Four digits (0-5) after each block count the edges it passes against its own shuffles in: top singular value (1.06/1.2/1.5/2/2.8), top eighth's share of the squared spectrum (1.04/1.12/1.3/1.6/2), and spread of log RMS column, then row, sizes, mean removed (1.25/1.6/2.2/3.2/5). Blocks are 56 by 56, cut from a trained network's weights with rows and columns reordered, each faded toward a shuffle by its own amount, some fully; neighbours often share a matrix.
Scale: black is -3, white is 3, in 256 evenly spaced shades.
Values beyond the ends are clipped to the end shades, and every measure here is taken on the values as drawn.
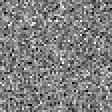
0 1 0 0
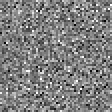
3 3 1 1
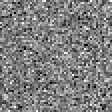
2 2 0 0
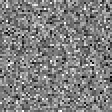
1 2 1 0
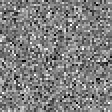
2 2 0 0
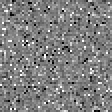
0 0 0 0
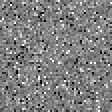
1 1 0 0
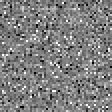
1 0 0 0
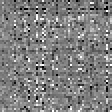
3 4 3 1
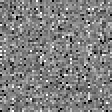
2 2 2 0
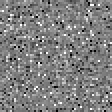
1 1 0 0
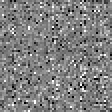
2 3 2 0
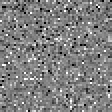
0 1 0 0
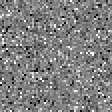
0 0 0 0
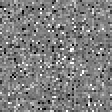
1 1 1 0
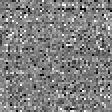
2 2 2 0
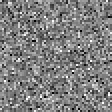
0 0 0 0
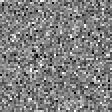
0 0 0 0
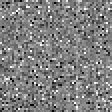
1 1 0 0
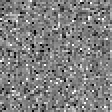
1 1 0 1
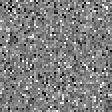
0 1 0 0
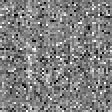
2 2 0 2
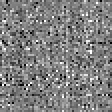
2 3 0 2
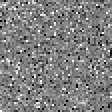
0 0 0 0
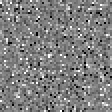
0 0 0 0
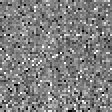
1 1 0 1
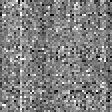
3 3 1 3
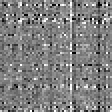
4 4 1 4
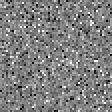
0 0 0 0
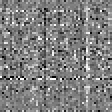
3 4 1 3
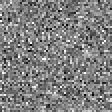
2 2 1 0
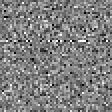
3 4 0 2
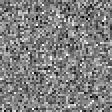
2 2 0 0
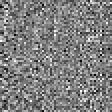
3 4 2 1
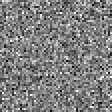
1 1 0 0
